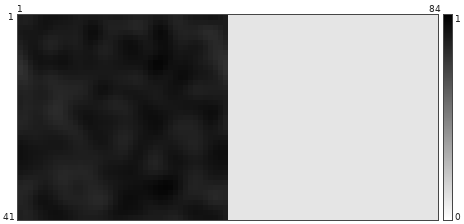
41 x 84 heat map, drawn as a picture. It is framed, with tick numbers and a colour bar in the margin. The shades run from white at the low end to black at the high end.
It is made of 1 by 2 panels. Panel 1,1: very high, blotchy, faint in contrast. Panel 1,2: very low, flat.
